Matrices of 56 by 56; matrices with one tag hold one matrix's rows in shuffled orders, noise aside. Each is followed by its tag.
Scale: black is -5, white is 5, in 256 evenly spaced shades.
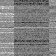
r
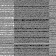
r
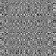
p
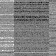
r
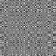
p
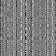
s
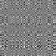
p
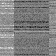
r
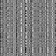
s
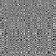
p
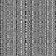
s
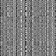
s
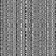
s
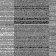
r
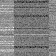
r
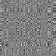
p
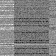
r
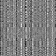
s
